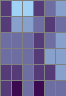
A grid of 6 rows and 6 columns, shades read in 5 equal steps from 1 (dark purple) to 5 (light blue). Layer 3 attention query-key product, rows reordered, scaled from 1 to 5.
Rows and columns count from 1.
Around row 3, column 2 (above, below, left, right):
4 3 3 3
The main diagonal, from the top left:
2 4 3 2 2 3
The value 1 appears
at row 6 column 2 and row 6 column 4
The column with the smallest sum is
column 4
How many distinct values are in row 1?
4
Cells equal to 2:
11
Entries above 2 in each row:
4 4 5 5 2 3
